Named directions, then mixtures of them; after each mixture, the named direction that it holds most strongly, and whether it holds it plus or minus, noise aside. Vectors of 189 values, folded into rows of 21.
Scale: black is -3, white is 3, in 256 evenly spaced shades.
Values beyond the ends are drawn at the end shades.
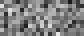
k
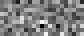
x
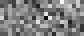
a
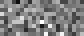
x, plus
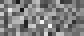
k, plus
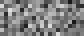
k, plus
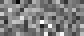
x, plus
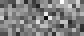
a, plus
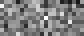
k, plus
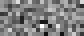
x, minus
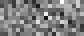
a, plus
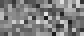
a, plus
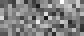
a, plus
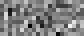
k, minus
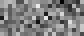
a, minus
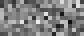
a, plus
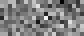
a, minus
